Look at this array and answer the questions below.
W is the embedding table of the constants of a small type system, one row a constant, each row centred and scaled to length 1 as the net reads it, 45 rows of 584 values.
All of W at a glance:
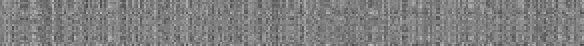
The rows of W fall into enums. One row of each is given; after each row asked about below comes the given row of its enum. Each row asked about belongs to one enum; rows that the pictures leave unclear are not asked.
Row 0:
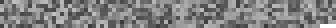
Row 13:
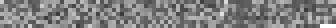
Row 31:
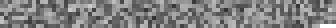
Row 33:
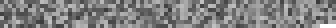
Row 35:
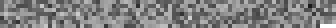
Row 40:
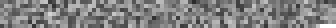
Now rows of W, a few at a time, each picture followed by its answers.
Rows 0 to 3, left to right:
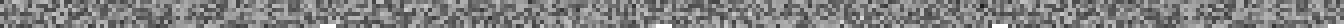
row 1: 31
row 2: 35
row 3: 0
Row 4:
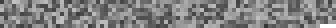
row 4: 0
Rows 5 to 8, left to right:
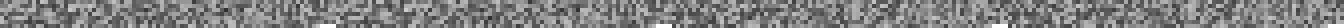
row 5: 31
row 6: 31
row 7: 33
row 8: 33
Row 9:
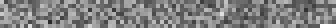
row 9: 13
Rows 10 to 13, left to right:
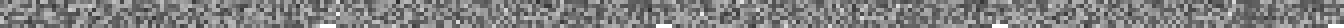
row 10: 31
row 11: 13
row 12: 13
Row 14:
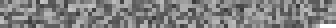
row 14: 31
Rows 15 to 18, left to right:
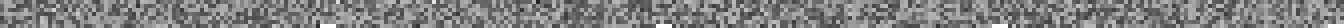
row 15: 35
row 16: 13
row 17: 0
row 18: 33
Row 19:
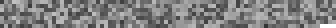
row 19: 0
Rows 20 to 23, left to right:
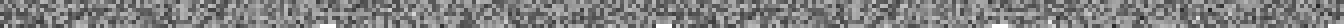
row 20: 33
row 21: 35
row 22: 33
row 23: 35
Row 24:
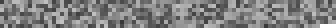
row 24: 0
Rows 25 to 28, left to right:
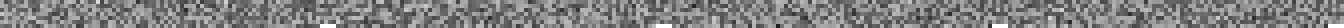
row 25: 13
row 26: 31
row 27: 35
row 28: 35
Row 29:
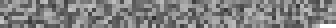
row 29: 31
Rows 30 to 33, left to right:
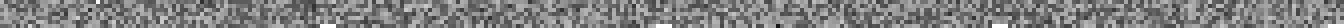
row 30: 13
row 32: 35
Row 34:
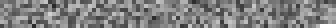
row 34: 40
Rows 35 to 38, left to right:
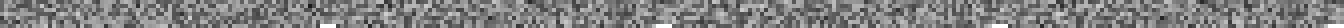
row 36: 40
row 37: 31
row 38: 40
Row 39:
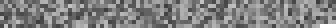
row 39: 33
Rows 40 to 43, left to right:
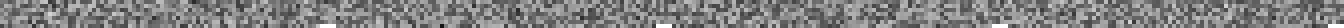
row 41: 35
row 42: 0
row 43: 13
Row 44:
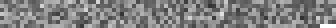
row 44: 13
